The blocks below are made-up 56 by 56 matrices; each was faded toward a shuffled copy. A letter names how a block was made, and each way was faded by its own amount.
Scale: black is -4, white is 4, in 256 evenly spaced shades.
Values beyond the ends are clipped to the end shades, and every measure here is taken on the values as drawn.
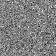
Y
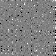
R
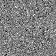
Y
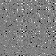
R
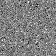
Y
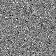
Y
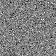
Y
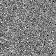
Y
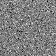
Y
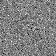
Y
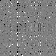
R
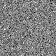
Y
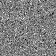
Y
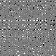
R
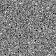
Y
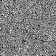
Y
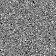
Y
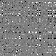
R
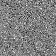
Y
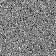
Y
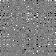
R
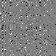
R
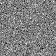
Y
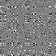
R
